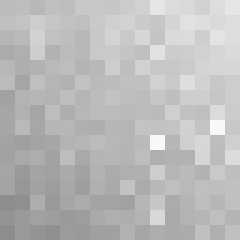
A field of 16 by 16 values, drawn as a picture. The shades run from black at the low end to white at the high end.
Slope: up to the top right. Ninth with the lowest average: bottom left. Stripes: none. Histogram: bell-shaped.
